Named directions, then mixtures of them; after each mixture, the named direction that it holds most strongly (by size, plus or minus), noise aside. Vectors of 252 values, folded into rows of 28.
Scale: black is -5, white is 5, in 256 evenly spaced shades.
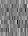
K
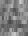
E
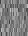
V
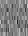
K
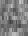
E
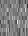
K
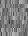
V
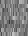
V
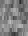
E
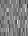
K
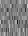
K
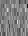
K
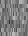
V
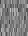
V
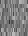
V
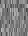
V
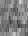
E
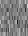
K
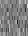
K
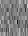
K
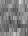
E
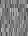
V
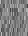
V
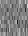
K
